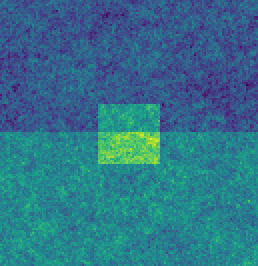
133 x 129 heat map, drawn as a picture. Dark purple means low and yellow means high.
A horizontal seam about 50% of the way down splits the table, and the bottom part is higher. In the centre lies a patch that is higher than the rest. The centre is the ninth with the highest average.
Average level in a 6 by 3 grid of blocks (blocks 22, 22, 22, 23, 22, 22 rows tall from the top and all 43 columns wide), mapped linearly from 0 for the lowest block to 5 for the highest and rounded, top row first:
0 0 0
0 1 0
0 2 0
3 5 3
3 3 3
3 3 3
